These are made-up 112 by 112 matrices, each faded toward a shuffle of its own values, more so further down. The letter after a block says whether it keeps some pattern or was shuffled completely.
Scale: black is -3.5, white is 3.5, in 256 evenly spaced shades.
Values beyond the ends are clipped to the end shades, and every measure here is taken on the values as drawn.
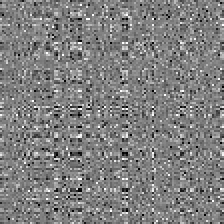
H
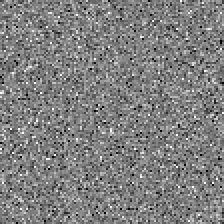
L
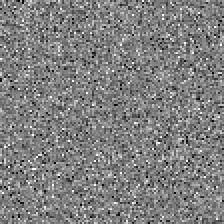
L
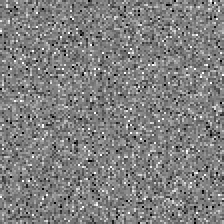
L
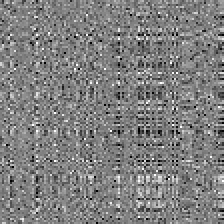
H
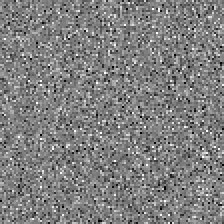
L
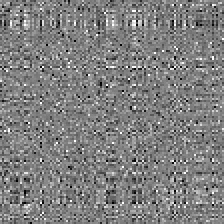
H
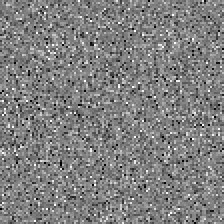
L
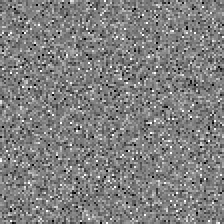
L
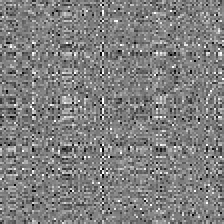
H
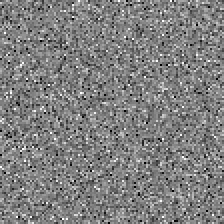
L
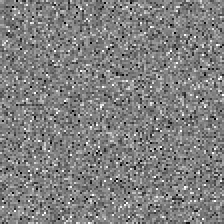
L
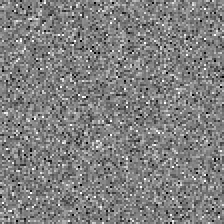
L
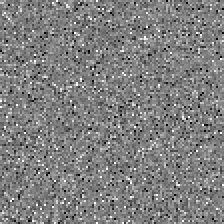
L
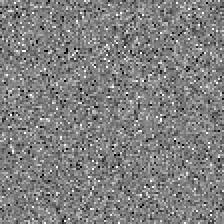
L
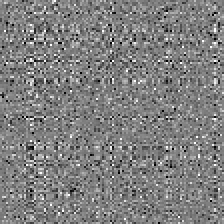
H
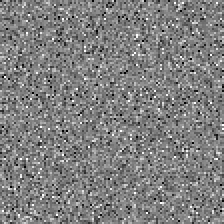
L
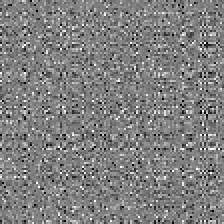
H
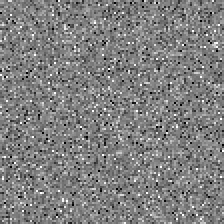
L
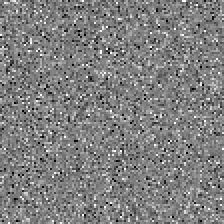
L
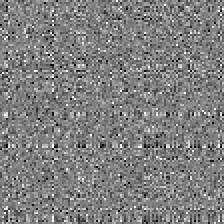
H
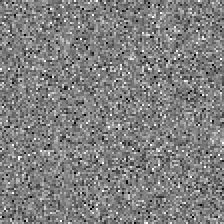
L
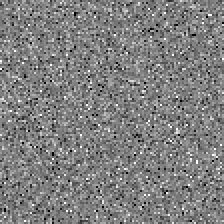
L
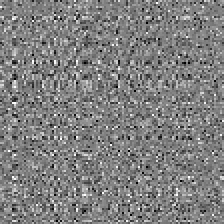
H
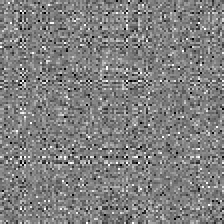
H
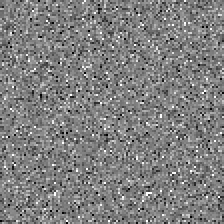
L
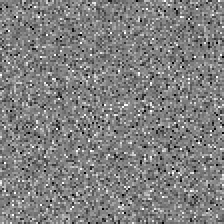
L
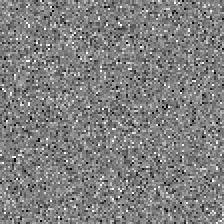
L
